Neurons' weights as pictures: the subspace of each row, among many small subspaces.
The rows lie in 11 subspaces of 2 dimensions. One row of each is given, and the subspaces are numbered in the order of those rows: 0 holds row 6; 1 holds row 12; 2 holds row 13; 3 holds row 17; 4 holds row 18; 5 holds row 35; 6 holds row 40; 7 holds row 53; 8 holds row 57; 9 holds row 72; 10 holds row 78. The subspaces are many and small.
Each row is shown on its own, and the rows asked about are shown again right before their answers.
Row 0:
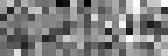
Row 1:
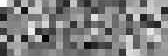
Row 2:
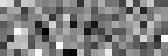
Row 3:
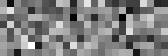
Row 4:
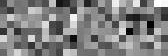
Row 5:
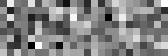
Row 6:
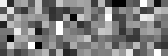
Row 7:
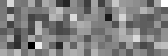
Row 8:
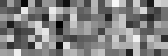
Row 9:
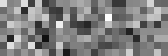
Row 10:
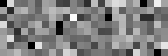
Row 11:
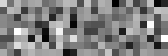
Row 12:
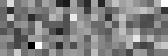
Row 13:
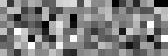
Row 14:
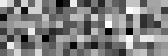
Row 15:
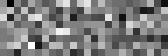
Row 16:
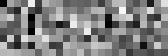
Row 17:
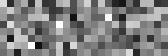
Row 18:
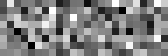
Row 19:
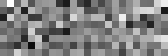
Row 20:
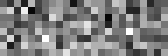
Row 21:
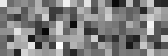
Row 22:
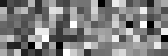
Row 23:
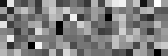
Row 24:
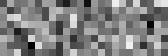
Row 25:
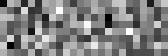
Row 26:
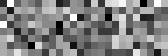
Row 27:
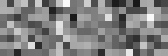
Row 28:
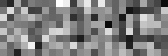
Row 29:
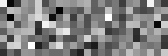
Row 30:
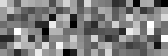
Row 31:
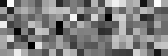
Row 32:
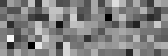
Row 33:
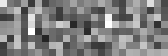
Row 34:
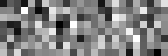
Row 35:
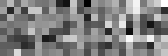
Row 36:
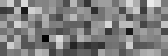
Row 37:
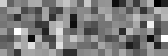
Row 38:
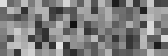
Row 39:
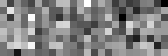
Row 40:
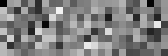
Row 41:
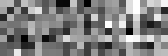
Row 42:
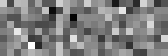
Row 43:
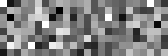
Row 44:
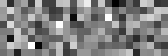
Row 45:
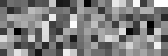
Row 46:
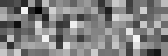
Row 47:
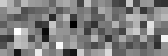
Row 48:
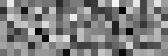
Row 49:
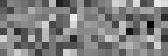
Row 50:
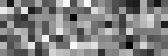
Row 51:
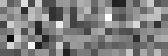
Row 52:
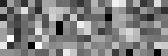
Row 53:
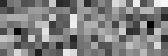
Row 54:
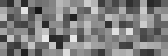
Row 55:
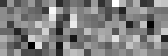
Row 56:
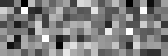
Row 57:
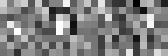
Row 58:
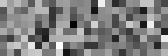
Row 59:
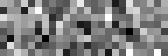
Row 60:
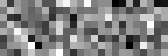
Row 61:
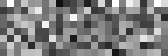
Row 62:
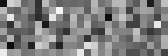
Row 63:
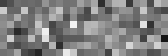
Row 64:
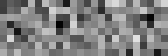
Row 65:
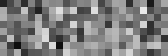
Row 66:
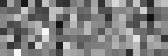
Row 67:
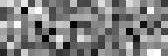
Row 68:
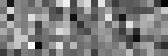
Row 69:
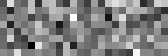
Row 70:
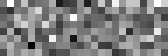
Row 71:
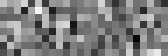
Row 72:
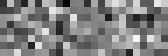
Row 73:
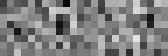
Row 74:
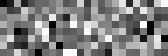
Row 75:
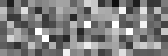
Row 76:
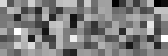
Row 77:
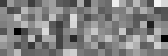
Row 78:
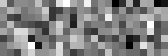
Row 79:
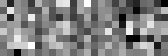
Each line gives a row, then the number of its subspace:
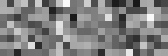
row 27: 9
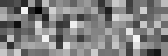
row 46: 8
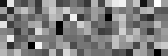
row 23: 0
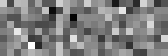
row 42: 4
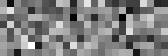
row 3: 3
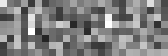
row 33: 5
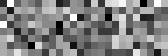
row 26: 0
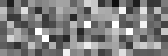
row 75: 4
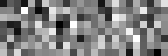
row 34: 8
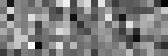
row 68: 1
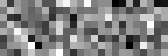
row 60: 10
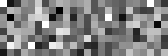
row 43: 6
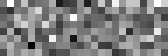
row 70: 2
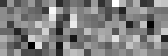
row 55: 4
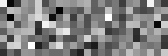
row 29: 6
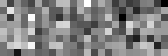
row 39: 5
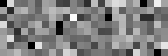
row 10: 0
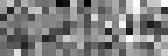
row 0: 5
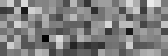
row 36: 9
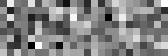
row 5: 1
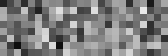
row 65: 10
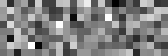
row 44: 3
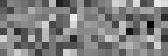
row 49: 7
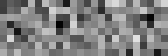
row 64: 8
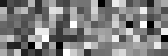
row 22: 4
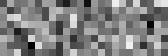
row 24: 10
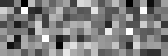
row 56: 9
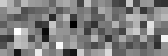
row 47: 7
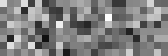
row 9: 3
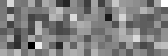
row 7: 1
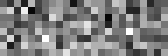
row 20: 3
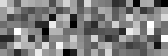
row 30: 7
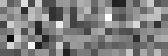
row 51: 3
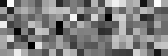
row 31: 0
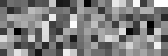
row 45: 7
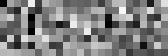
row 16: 5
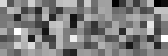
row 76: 2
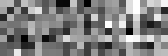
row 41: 5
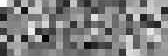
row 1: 6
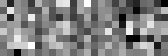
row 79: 5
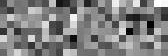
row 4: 7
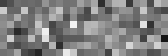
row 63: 2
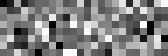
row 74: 7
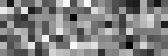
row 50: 9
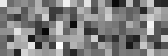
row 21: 10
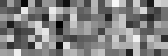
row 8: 9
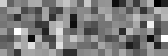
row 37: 2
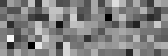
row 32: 3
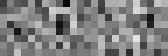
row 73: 8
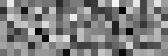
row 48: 4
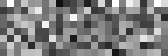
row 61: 2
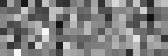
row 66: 9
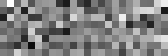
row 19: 6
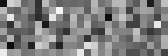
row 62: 6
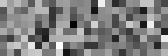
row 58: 4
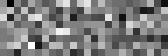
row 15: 6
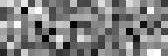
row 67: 8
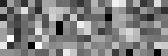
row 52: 0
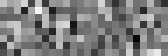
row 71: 8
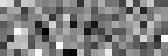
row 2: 7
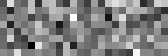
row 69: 3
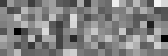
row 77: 2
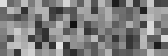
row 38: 10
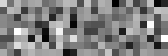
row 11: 2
